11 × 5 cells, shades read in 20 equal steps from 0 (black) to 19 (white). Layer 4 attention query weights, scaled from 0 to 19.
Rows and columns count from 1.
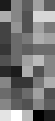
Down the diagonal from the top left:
2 10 6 13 8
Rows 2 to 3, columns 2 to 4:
10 6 16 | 11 6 12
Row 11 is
17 19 14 0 2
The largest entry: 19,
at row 11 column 2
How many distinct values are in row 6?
5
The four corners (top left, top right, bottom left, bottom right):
2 7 17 2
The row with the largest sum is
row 2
